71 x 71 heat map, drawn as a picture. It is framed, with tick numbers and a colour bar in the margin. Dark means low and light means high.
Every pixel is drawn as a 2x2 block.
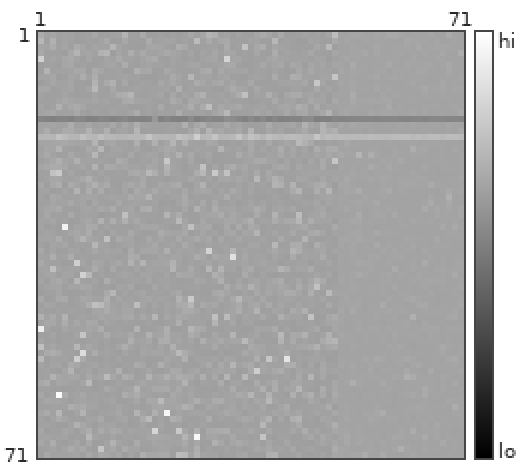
Rows 15 and 18 differ from the rows beside them. No overall slope runs across the table. The right part is calmer, past a seam about 70% of the way across. The values are skewed, with a long tail toward high values.
